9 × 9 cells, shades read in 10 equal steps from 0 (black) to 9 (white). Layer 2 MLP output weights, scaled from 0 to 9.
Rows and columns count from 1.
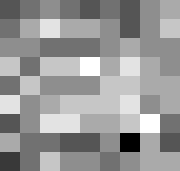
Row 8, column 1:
6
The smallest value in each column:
2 4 4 3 3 4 0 5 3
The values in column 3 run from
4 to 8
